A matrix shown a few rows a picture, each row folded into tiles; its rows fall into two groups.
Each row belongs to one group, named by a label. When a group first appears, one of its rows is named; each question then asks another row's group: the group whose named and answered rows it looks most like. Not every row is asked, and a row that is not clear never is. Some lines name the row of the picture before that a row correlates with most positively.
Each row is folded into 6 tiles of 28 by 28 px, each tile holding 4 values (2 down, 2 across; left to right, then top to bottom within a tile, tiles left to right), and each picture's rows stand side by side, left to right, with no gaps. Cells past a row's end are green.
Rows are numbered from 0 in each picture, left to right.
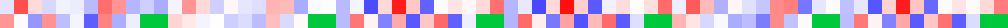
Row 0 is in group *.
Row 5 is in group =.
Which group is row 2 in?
=
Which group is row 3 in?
=
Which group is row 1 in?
*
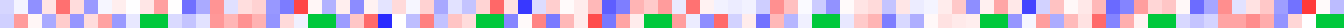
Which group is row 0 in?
=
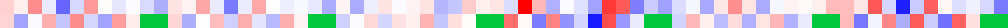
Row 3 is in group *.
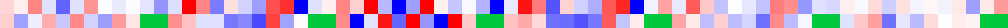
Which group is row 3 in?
*
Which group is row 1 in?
*
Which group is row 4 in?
*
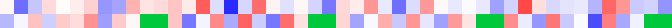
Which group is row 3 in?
*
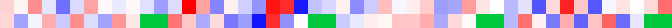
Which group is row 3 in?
=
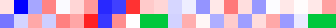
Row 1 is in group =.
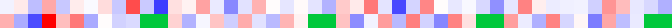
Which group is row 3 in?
*
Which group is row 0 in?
*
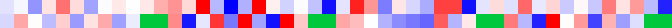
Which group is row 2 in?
*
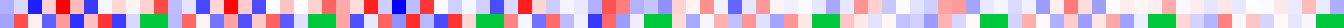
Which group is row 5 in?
*
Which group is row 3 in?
*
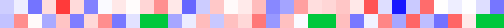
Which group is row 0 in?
=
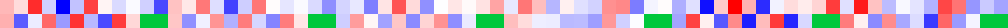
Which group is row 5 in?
*
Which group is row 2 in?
=
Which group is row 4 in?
=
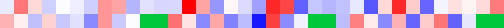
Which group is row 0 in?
*
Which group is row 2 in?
=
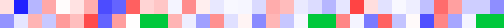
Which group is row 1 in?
*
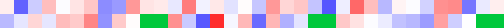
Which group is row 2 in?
*
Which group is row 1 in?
*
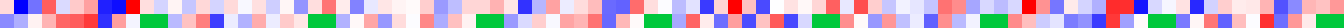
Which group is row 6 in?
*
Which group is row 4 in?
=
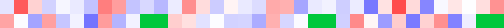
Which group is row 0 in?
*
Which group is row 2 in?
=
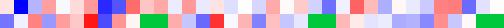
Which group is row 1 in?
*
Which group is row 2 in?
*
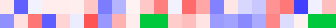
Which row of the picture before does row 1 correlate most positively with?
2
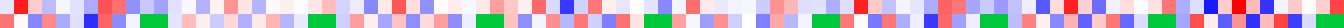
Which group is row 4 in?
*
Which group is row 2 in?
=
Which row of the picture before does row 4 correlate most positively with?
1
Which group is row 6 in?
=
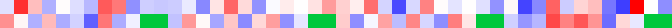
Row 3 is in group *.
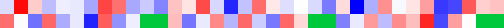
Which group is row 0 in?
*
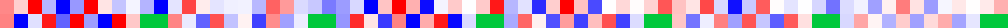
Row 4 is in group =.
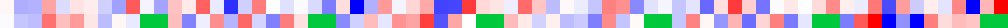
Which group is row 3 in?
*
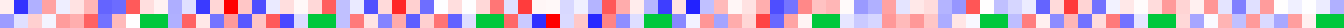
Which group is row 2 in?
=
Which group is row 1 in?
=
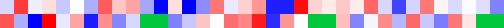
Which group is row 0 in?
*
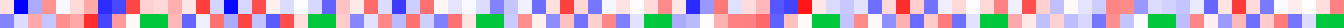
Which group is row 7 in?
=
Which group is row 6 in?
*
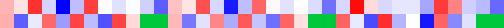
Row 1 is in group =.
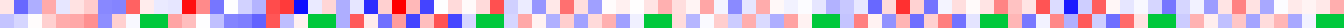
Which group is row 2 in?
=
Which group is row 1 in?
*
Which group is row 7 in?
=
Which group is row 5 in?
=
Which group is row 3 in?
=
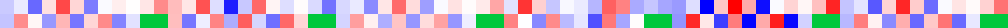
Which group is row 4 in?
=
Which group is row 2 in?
=
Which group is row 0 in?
=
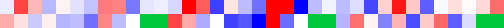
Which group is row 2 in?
=
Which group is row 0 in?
*
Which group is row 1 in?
*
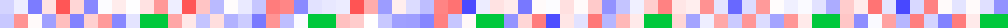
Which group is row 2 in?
*
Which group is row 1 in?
*
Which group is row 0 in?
=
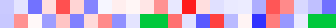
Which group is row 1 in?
*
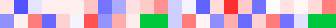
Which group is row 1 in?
=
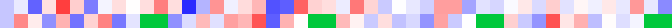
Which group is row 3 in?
*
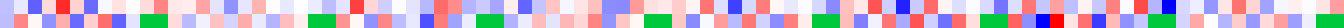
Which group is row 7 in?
=
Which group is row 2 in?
*
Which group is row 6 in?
*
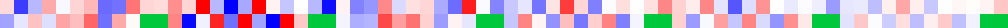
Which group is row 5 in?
=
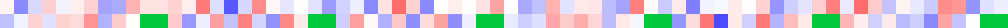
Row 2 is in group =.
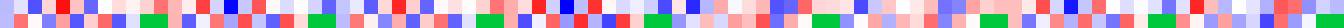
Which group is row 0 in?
=
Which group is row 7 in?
*
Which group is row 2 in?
=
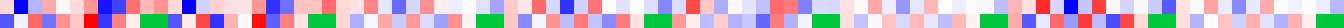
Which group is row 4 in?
*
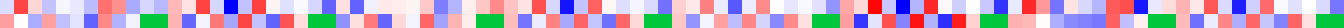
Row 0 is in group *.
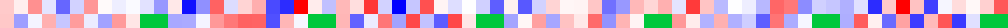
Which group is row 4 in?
*
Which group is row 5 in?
=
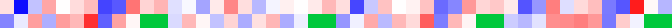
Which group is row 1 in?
=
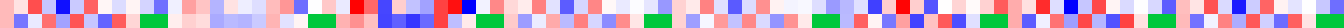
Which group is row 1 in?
*
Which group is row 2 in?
*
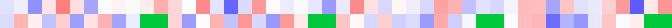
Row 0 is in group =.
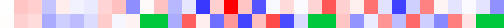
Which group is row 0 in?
*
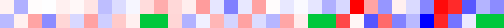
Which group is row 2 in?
*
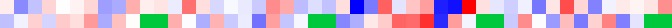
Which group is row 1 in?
*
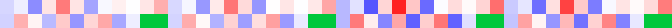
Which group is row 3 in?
=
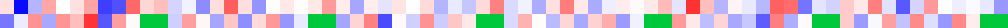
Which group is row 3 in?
=
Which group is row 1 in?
=
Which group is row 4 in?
*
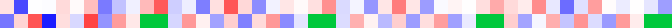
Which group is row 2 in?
=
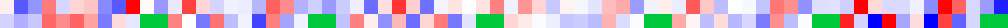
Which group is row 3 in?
*
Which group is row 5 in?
*
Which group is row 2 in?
=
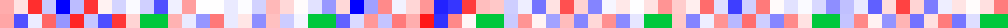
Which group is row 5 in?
=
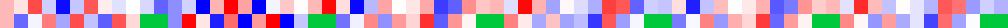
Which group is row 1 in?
=
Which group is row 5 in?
*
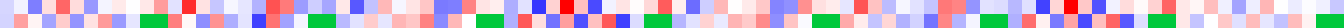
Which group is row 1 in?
*
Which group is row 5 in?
*
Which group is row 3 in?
=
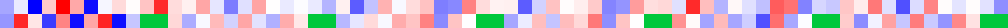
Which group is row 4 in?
*
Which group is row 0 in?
=
